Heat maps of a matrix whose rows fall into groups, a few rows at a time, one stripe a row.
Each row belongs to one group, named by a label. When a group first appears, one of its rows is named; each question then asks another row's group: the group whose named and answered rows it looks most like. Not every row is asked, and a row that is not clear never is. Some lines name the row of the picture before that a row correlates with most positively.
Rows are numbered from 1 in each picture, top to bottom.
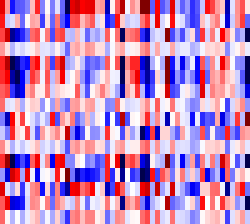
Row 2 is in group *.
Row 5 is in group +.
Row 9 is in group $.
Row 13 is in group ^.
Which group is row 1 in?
*
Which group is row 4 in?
*
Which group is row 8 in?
*
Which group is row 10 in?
^
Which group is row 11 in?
*
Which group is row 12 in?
+
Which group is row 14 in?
*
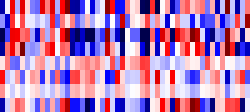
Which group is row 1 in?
^
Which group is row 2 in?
$
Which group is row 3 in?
^
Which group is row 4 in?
^
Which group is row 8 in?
^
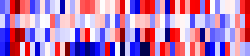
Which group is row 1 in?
$
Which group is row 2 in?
$
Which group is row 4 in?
^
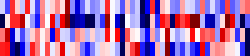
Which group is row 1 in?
^
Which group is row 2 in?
^
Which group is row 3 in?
+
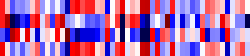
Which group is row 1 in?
*
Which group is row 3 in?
^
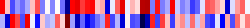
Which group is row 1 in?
*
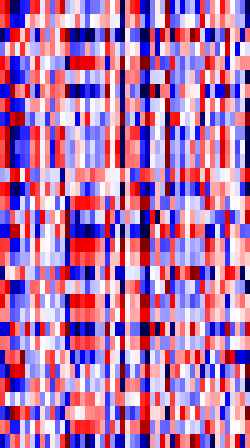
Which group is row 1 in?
+
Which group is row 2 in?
+
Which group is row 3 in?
^
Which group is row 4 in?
^
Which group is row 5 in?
*
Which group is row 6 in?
+
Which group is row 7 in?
^
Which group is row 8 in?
+
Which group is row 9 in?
$
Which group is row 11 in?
+
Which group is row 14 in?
+
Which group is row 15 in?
*
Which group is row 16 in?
^
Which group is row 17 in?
^
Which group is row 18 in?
*
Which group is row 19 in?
*
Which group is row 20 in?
^
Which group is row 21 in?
+
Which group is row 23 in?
*
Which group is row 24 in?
^
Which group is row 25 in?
*
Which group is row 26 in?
^
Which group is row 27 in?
$
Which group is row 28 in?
+
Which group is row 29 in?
*
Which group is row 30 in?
$
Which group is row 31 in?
*
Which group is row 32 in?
^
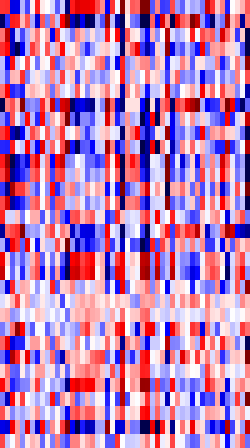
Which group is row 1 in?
*
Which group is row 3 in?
+
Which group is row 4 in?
+
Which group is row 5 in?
$
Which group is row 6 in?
$
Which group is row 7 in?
+
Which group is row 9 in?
^
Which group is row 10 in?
+
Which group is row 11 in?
^
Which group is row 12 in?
+
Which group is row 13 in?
+
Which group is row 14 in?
$
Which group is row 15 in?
+
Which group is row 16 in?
*
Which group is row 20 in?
*
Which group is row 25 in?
+
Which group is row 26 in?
$
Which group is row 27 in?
*
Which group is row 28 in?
*
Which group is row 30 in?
*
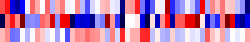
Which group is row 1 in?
+
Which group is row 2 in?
^
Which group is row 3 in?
*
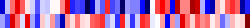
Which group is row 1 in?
^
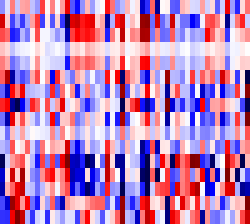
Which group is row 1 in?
^
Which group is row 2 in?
*
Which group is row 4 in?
*
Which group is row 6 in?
+
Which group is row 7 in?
$
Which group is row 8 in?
+
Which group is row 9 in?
$
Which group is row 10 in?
$
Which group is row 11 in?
^
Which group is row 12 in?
^
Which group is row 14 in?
^
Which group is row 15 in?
$
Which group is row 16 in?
$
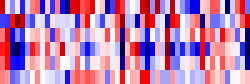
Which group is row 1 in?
*
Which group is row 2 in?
$
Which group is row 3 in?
+
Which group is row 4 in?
+
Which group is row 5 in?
+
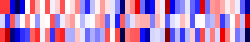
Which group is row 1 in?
+
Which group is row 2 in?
$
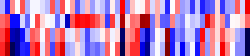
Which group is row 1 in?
$
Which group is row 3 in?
+
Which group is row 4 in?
+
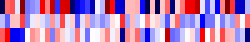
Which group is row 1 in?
^
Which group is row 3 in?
+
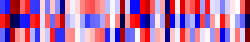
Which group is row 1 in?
$
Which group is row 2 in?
+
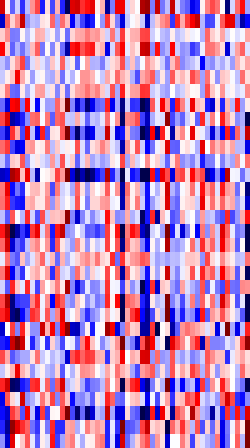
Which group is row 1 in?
*
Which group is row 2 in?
^
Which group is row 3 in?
*
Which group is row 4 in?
*
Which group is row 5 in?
$
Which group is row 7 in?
*
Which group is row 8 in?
^
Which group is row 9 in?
+
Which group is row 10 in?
^
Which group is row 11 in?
+
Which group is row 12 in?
$
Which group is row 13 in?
^
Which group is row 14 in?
+
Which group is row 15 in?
+
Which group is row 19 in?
*
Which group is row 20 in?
+
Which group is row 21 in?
^
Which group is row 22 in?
+
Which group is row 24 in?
^
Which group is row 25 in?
$
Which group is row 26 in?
*
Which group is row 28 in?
+
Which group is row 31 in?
$
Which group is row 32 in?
$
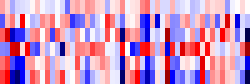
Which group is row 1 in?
*
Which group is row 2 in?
^
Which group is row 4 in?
$
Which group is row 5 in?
+
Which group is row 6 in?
+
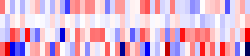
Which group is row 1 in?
*
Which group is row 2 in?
$
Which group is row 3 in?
$
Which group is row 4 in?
+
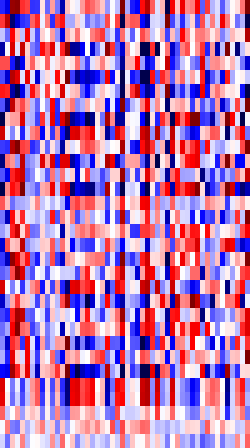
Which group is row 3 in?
$
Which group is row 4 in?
^
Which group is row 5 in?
+
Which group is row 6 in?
^
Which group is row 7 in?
+
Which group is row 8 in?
$
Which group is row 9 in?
^
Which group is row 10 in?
*
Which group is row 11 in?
$
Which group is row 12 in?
^
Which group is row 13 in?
$
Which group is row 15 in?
*
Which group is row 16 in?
$
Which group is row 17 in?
$
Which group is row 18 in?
^
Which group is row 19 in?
$
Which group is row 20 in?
$
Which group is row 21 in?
*
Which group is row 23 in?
$
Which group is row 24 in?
$
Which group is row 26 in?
$
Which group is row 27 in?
^
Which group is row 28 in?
*
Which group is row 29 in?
*
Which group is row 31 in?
*
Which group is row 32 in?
$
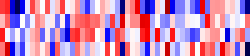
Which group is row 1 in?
+
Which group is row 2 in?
*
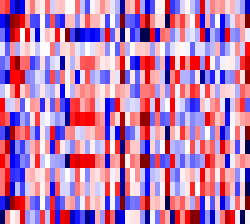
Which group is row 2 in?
$
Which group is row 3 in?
^
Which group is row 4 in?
$
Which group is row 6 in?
$
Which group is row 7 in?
$
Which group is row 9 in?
*
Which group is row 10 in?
$
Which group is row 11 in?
+
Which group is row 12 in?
*
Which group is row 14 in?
+
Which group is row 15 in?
$
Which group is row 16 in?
^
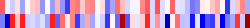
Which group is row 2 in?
$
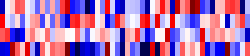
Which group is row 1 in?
^
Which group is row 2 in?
*
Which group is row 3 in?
+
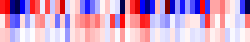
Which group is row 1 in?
+
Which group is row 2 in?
*
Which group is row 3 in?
*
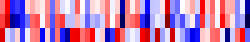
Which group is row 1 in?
+
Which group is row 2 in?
+
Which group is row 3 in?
*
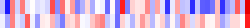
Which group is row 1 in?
$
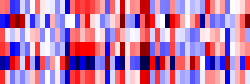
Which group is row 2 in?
$
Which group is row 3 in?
*
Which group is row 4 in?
*
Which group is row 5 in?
^
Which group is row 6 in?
*
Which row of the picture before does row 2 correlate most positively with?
1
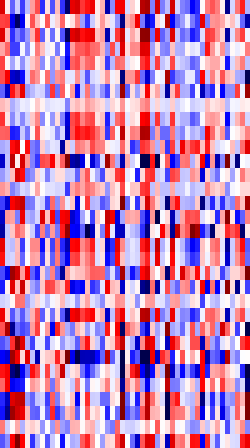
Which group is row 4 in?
*
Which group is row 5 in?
*
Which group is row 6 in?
+
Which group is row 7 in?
$
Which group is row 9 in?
*
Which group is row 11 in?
$
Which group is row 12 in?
^
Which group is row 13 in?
$
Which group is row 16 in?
^
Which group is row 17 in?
^
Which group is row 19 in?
*
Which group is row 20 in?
$
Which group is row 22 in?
$
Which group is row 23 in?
*
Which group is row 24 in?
+
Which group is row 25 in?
$
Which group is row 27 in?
+
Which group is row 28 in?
+
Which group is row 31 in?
*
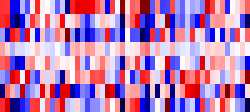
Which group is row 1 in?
*
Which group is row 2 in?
+
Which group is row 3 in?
^
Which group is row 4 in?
*
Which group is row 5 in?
+
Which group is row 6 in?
$
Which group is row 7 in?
^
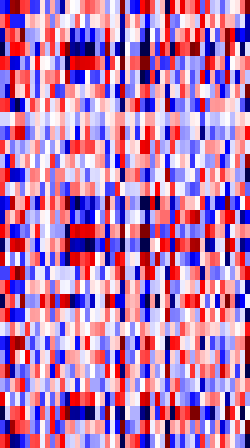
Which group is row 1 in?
$
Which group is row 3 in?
^
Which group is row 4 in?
^
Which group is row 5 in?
*
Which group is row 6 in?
^
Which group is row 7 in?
$
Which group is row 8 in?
+
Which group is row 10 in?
$
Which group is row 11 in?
*
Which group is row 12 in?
$
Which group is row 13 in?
+
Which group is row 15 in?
^
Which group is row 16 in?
^
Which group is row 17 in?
*
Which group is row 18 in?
^
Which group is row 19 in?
*
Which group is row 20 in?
$
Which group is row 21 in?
+
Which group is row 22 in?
^
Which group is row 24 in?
$
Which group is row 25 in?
$
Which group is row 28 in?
$
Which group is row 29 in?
*
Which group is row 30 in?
^
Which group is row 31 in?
$
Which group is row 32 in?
+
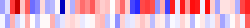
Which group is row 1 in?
$
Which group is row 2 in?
$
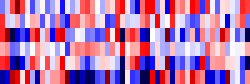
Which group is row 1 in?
$
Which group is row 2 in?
*
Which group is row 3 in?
+
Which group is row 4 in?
*
